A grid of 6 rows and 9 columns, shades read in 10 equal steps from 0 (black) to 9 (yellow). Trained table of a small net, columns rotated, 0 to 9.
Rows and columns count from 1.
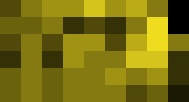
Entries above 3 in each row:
7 5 6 6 8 7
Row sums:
46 34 47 43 42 36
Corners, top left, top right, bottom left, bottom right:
3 0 4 1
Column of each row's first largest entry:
5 8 8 7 6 2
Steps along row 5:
up down up same up down up down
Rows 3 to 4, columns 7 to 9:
7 9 5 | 8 8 2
